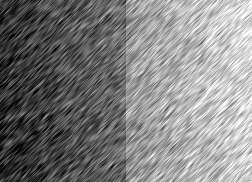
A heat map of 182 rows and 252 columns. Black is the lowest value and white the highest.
Seam: vertical, 50% of the way across, the right part higher. Slope: up to the right. Grain: diagonal, up to the right.
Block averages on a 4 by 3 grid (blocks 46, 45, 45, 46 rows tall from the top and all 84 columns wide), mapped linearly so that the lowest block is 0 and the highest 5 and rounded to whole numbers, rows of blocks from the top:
035 / 035 / 025 / 025
